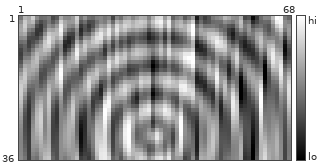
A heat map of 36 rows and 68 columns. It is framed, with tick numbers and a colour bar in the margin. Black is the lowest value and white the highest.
The values follow a bell shape. Concentric rings centre on the bottom middle. There is no overall slope. Streaks run downward.
